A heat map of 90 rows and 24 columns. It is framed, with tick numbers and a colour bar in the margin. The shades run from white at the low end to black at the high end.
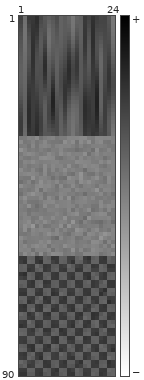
It is made of 3 by 1 panels. Panel 1,1: high, streaked downward. Panel 2,1: middling, fine-grained, faint in contrast. Panel 3,1: high, checkered.
